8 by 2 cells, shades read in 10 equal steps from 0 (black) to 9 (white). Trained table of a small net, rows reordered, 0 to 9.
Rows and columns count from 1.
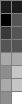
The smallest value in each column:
0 1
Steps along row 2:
up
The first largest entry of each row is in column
1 2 2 1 1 2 2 2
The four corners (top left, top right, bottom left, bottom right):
1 1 5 9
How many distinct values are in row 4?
1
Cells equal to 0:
1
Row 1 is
1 1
